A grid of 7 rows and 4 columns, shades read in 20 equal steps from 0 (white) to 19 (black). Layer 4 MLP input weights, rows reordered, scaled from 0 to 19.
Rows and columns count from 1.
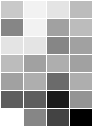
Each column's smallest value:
0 1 2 5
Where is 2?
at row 1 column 3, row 3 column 1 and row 3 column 2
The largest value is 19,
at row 7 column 4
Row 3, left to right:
2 2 9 7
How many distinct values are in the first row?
4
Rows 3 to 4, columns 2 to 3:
2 9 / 7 6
